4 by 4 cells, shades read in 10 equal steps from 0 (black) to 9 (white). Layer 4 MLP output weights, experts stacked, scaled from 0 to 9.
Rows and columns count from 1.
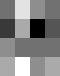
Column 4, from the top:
4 3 4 6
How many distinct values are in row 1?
3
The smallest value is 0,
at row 2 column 3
